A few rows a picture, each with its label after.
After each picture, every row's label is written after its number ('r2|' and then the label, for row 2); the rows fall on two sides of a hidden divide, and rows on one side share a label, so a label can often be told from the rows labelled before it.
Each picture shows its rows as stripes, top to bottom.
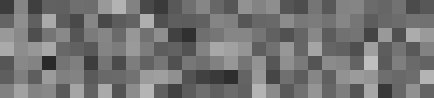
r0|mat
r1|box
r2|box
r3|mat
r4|mat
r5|box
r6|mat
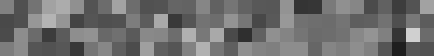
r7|box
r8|box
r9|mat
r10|mat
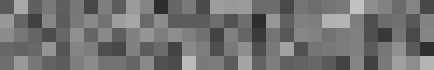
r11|mat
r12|box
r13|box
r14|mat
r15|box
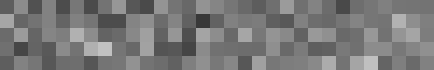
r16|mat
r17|box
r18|mat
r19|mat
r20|mat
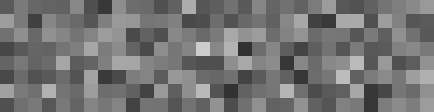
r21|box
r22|box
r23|mat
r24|mat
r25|box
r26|box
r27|box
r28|box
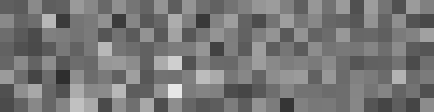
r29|mat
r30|mat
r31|box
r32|mat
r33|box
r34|mat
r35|mat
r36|box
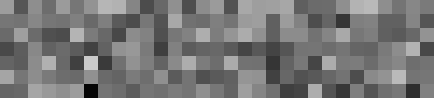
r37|mat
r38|mat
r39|mat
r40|box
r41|box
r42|box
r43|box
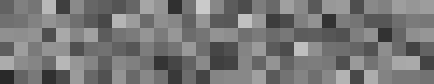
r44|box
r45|box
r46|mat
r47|box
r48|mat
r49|mat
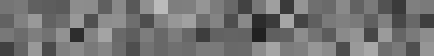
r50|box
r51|mat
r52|box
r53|mat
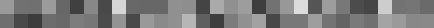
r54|box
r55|box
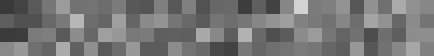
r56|box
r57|mat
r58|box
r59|box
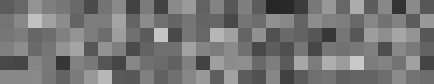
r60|box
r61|box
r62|mat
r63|mat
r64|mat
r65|mat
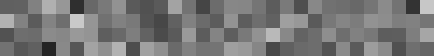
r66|box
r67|mat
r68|mat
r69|mat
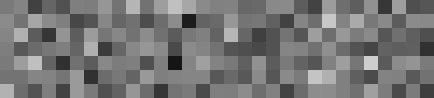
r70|mat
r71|box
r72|mat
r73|box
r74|mat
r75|box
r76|mat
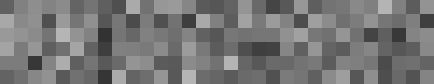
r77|box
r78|mat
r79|box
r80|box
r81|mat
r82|box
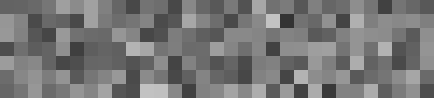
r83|mat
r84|mat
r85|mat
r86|box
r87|box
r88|box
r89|mat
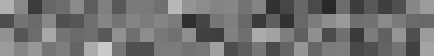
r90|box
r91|box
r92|box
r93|box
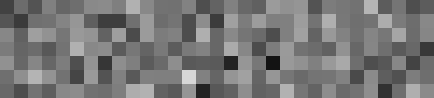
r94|mat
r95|box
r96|box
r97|mat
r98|box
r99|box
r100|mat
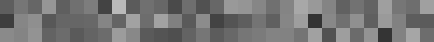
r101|box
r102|box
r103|mat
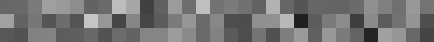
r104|mat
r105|mat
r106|box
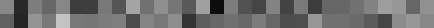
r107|box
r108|box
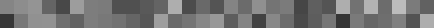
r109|mat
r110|box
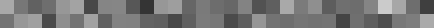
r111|mat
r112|box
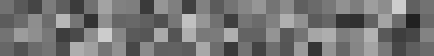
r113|mat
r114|box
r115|mat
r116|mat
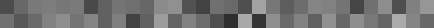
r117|box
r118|box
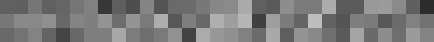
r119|mat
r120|mat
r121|mat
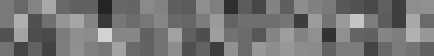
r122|box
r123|mat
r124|mat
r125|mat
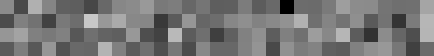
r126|box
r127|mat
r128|box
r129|mat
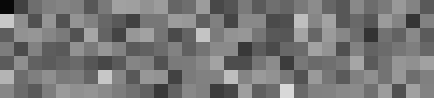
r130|box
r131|box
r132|box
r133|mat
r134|box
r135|mat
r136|mat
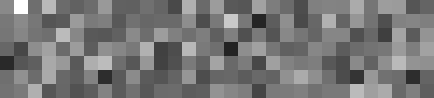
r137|mat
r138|mat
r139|box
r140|box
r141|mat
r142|box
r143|mat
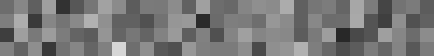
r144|mat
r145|mat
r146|box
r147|mat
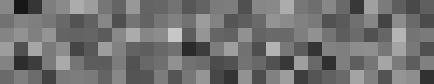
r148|mat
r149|mat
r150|box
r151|mat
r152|box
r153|mat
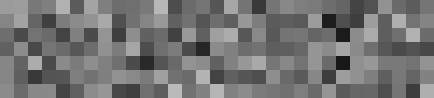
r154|box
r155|mat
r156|mat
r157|mat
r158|mat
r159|mat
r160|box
